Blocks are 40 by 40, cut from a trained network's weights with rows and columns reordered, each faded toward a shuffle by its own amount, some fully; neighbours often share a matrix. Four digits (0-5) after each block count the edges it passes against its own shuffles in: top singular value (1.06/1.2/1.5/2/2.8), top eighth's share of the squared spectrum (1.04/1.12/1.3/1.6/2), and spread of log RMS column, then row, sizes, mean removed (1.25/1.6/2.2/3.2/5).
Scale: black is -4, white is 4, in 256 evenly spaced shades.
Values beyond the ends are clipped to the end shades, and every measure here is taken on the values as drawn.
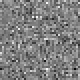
2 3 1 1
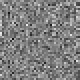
3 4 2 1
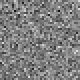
1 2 0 0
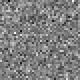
1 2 0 0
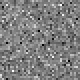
0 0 0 0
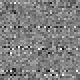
2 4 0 3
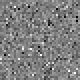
0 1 0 0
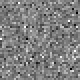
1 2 0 1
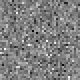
0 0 0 0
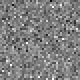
0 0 0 0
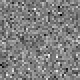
1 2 0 0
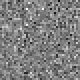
0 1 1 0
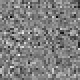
3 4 2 3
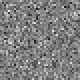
2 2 1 0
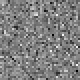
0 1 0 0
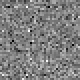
2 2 0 1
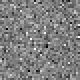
0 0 0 0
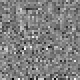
2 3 0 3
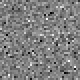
0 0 0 0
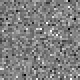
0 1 0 0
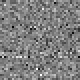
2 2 0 2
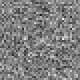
3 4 1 1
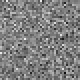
1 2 0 0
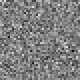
0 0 0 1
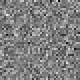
3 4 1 2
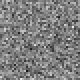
1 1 0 0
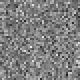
3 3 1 0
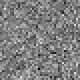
2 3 1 0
